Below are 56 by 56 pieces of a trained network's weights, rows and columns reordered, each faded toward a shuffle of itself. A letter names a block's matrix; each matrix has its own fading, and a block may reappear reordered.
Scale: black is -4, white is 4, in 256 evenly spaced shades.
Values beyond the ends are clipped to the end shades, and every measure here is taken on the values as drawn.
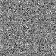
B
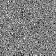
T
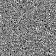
T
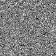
B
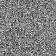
B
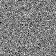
B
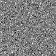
T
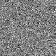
B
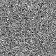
B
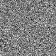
B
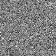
B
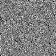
T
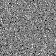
T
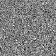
B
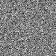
B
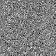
T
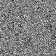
B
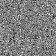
T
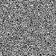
B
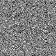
B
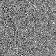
T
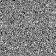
B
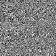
B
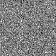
T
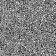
T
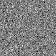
B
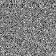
T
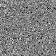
T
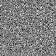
B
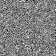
T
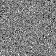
T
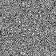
B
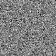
B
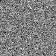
B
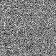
B
